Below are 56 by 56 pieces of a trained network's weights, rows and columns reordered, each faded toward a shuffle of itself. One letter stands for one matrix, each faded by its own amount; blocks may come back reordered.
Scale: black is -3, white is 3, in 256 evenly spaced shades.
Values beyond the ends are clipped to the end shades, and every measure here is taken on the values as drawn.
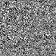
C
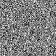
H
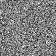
H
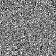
C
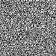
H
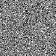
C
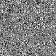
C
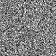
H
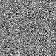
H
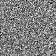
H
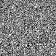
H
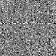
C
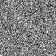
H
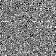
C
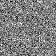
H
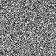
H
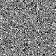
C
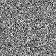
H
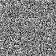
H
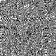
C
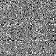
C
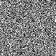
H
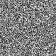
H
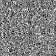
C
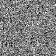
H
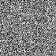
H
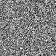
H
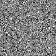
C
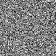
H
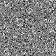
C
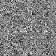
C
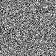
H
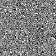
C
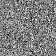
H
